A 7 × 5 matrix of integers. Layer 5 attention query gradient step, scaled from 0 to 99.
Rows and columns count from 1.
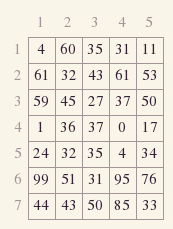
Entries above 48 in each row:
1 3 2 0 0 4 2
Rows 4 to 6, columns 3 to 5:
37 0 17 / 35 4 34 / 31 95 76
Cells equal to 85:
1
